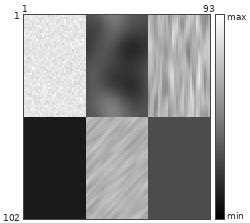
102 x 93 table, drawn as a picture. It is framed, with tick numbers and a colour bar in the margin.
It is made of 2 by 3 panels. Panel 1,1: very high, fine-grained, faint in contrast. Panel 1,2: low, smooth. Panel 1,3: high, streaked downward. Panel 2,1: very low, flat. Panel 2,2: high, slanting up to the right, faint in contrast. Panel 2,3: low, flat.
